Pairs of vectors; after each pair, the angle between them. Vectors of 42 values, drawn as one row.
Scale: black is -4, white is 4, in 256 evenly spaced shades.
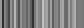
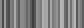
nearly parallel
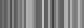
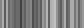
orthogonal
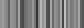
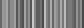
partly aligned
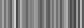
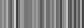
nearly parallel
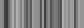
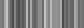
nearly opposite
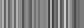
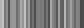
partly aligned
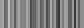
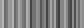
nearly parallel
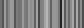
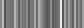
nearly opposite
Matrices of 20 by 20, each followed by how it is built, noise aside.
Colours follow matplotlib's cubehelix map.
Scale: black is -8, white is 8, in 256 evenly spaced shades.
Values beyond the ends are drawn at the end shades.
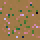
sparse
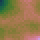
smooth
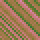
Toeplitz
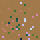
sparse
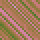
Toeplitz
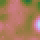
smooth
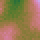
smooth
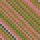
Toeplitz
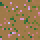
sparse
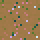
sparse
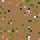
sparse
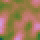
smooth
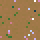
sparse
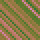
Toeplitz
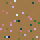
sparse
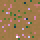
sparse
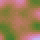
smooth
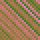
Toeplitz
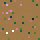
sparse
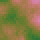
smooth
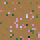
sparse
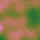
smooth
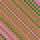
Toeplitz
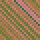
Toeplitz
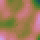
smooth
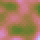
smooth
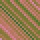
Toeplitz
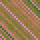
Toeplitz
